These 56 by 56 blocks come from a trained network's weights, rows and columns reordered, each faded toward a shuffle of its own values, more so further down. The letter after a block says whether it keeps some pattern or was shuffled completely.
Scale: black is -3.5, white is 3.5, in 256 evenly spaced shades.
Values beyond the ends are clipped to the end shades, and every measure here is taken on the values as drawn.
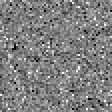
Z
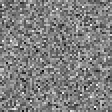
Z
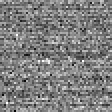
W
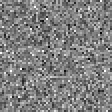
Z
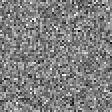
Z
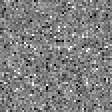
Z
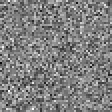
Z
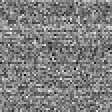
W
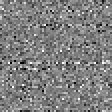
W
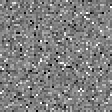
Z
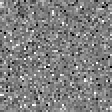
Z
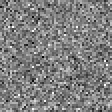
Z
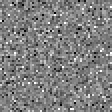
Z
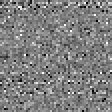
W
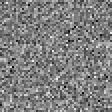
Z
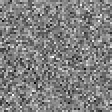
Z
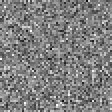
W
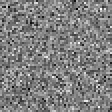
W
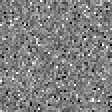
Z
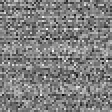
W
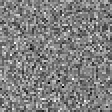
Z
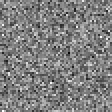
Z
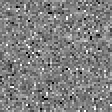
Z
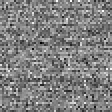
W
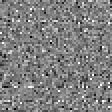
W
